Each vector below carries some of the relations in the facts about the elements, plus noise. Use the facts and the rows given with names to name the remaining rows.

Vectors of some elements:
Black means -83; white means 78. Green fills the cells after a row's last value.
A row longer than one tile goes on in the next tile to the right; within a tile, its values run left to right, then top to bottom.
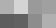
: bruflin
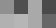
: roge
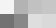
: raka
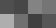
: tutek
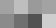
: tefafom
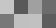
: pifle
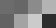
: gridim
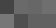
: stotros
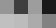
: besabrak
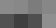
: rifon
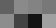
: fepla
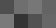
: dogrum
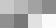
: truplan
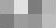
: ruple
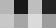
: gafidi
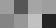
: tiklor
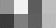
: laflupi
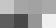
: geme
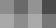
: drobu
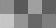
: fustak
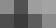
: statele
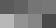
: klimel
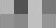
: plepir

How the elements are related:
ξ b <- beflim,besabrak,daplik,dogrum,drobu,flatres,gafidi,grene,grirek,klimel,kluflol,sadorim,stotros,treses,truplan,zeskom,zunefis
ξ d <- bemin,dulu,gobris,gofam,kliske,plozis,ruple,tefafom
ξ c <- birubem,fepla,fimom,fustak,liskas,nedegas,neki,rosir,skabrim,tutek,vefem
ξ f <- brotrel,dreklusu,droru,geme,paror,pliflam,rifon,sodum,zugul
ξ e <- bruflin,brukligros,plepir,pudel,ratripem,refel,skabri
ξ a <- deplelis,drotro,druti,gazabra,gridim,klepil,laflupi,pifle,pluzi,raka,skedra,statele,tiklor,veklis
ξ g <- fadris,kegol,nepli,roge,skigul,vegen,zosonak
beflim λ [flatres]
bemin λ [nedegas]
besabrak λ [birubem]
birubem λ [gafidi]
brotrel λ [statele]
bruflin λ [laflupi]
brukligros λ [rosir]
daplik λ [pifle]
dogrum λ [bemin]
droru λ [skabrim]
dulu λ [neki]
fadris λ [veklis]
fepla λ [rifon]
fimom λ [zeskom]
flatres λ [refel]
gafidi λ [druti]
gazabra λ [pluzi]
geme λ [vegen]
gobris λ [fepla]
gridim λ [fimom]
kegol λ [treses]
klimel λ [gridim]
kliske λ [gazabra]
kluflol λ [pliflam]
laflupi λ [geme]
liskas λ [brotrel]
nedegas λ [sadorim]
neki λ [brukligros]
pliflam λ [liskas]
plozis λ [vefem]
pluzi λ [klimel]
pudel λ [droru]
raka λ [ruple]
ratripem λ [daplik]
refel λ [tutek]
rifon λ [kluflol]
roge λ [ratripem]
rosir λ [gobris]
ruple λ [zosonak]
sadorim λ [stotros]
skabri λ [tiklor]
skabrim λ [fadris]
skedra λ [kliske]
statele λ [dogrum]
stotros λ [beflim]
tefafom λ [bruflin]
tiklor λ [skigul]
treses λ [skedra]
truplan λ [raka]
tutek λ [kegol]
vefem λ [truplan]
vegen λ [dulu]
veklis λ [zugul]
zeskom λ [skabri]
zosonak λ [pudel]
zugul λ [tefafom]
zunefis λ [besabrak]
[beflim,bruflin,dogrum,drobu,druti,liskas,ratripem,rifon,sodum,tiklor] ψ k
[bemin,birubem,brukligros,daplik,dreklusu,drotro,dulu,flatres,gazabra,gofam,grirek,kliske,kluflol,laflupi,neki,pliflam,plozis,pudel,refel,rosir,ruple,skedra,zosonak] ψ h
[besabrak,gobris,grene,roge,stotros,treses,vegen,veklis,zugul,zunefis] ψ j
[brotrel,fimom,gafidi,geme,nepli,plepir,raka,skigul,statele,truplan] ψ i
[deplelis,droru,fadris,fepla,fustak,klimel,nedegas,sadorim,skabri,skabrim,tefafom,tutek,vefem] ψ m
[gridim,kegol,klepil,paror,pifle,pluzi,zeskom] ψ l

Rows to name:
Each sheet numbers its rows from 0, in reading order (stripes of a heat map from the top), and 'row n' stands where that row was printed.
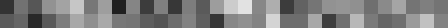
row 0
bemin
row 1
plozis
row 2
flatres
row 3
refel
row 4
droru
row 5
kegol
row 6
drotro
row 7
paror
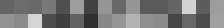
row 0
zeskom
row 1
pliflam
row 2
grirek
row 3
brukligros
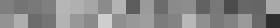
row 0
gofam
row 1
vefem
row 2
sodum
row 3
dreklusu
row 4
kliske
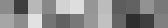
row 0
skigul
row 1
veklis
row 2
liskas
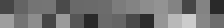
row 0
treses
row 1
sadorim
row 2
gobris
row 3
birubem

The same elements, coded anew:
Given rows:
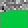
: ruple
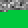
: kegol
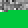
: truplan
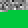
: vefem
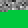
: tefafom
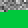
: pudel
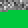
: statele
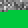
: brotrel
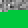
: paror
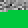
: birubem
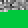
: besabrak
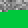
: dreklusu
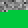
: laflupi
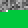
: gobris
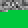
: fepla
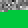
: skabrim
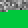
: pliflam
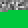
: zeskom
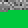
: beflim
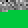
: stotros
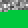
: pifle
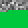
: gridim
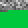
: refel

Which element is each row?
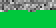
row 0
raka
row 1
ratripem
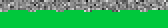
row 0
klepil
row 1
zugul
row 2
deplelis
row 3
gafidi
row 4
dulu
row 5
druti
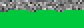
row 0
kliske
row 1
klimel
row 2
bruflin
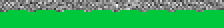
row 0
tutek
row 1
fimom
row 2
rifon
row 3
fustak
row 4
daplik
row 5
nedegas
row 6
sadorim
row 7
dogrum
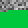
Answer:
tiklor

